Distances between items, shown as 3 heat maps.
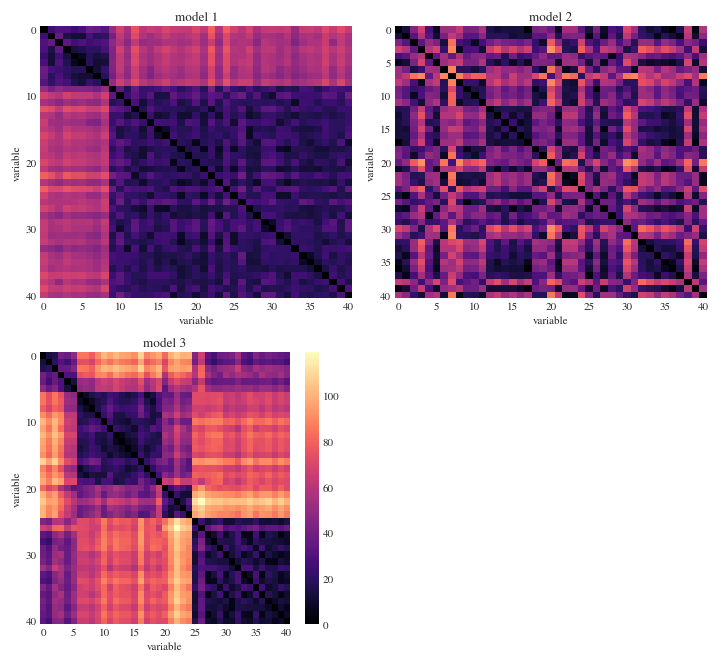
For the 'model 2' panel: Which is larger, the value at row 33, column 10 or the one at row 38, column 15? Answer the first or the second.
the second
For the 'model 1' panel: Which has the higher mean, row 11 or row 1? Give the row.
1
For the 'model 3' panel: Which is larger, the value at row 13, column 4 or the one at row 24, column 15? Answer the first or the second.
the first
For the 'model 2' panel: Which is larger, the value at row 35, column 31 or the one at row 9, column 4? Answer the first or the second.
the first
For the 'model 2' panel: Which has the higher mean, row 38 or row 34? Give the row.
38
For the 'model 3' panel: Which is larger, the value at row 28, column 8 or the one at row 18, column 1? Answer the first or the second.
the second
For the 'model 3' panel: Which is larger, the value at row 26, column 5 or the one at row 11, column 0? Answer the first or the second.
the second
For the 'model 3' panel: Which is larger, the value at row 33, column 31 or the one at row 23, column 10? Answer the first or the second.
the second
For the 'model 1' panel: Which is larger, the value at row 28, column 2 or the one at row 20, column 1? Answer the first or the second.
the second
